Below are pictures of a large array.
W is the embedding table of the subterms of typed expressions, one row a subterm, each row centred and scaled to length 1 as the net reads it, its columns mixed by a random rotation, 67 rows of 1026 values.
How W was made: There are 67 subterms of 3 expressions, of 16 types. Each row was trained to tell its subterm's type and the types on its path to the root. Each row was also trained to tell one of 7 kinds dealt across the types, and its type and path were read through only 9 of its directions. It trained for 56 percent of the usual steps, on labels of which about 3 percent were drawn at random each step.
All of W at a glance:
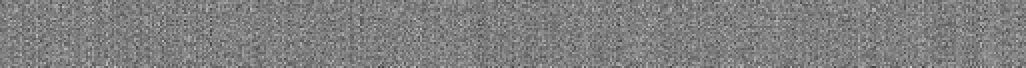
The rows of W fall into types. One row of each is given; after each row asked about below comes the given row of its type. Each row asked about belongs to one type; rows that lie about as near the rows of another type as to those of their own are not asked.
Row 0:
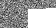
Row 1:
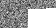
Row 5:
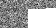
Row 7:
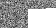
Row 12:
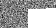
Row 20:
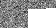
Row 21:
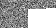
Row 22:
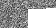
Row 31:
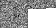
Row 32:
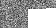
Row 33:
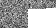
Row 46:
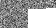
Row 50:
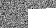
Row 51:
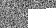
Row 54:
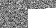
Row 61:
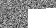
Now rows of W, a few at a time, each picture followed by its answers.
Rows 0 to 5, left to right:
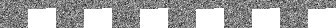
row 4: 33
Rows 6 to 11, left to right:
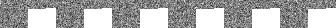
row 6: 61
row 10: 31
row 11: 21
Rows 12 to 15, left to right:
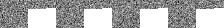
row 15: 54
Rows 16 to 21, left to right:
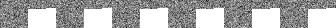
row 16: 31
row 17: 51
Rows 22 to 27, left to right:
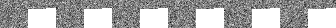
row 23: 7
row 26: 54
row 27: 33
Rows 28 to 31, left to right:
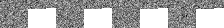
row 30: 22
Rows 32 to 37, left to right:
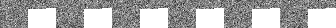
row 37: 5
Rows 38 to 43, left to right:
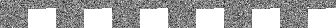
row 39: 54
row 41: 12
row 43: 51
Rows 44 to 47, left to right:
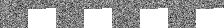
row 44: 31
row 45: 21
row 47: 61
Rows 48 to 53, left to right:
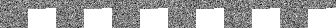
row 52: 5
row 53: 51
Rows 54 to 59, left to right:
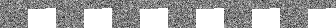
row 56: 50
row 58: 22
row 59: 5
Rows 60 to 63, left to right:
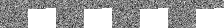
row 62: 1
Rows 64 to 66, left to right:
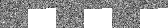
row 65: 21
